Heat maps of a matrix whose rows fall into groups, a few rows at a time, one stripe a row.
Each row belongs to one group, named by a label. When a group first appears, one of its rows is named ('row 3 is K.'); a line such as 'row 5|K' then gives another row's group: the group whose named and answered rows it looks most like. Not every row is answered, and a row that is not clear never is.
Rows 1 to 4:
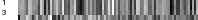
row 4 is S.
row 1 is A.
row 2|A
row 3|A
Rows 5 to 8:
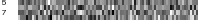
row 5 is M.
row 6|A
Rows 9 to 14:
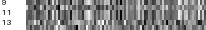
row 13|S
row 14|M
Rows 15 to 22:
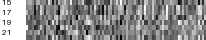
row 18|M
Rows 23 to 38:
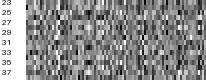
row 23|S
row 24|S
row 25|A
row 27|S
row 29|S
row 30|M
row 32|A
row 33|M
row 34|S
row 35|A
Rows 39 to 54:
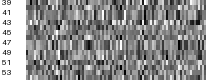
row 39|M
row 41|S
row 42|S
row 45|M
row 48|A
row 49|S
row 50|S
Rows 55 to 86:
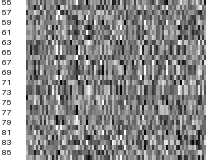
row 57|S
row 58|M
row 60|A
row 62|A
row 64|M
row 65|M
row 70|M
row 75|S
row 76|M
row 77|M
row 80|M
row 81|S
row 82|A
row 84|S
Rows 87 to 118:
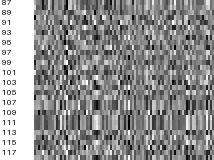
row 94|A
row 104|A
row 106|S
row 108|A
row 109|M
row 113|A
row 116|M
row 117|S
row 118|A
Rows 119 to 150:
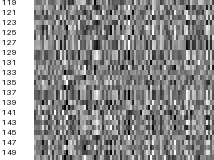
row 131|M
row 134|M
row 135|S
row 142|S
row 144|S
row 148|M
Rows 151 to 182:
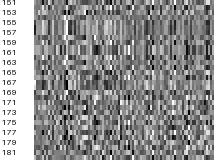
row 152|S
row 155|S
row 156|S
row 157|S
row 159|S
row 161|A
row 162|S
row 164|S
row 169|S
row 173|M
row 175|A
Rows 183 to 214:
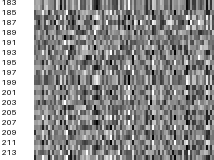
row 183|A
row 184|A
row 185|S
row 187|M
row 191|M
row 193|S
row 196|A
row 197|S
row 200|A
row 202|A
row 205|A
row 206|S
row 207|A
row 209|S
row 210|S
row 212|A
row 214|S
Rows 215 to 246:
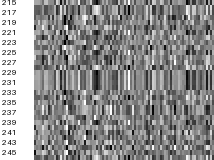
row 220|S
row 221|A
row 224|M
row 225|A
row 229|A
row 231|A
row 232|A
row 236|S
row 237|S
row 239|A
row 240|S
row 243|S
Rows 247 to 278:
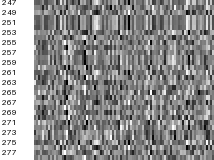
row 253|M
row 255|M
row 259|M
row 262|M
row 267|A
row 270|M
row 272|M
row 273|S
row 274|S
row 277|M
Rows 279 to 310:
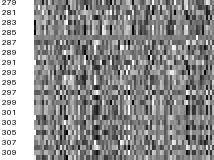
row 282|A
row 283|S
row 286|A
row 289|M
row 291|S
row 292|A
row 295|M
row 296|A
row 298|A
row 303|M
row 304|A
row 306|A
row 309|A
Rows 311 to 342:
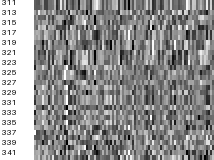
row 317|A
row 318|A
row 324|S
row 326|M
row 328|S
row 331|S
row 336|A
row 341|A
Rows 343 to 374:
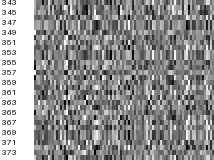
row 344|M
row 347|A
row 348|A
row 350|S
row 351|M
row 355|S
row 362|M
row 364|A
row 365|S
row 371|M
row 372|A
